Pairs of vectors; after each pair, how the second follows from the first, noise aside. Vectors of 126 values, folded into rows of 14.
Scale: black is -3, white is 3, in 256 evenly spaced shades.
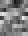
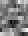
wrapped around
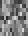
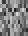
wrapped around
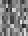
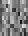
negated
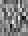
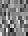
wrapped around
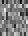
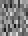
wrapped around
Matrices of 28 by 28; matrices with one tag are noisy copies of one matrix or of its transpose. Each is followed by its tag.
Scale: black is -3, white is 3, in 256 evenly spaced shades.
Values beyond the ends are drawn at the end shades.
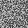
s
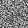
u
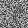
u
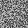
s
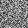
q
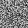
u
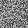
s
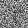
u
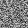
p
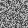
p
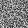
s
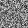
p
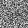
u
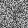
u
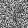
u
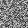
p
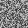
p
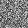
q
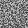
s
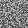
s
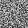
s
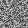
p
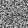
u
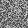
q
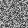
p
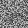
u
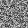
p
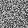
s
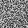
s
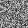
p
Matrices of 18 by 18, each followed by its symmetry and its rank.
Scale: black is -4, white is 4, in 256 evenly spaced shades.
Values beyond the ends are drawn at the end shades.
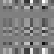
neither, rank one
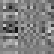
neither, rank two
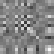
symmetric, rank three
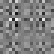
neither, rank two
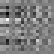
neither, rank two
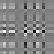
neither, rank one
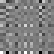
neither, rank two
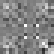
symmetric, rank three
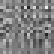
neither, rank three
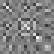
symmetric, rank three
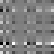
neither, rank one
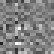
neither, rank three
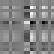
neither, rank one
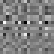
neither, rank two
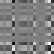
neither, rank one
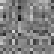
neither, rank three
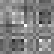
symmetric, rank three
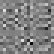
neither, rank three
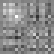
symmetric, rank three
